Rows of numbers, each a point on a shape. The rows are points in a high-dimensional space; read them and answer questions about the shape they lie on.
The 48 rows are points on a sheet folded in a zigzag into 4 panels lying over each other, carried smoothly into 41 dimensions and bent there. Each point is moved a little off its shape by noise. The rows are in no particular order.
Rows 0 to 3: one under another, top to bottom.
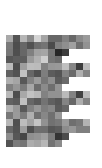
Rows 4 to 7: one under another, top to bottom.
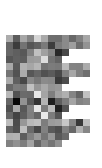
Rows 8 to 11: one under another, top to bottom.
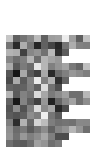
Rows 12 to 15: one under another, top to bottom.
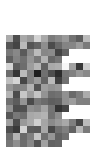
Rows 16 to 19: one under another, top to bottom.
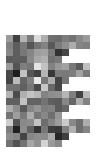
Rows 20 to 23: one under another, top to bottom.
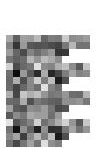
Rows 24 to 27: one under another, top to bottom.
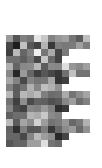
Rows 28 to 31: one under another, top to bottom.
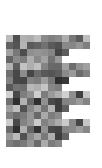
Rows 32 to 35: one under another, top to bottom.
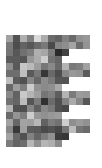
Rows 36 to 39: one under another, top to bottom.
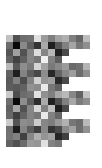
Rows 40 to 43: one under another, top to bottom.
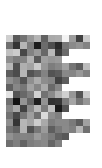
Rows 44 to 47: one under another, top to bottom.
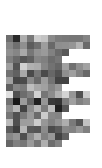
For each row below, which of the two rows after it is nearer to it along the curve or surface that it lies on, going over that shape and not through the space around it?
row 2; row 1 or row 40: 1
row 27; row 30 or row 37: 37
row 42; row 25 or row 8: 8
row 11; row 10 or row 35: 10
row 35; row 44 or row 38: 38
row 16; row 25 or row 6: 6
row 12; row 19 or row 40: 40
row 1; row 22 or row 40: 40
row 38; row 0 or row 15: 0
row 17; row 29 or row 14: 14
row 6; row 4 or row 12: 4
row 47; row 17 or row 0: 17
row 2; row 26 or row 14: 14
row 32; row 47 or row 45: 45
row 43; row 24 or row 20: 24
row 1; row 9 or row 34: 34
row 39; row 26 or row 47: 26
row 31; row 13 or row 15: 13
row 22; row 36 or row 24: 24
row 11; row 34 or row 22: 22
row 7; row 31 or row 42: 31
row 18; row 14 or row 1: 1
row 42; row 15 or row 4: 4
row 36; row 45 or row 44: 45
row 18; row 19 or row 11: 11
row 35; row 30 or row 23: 23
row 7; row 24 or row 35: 24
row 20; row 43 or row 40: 40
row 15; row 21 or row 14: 14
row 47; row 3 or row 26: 3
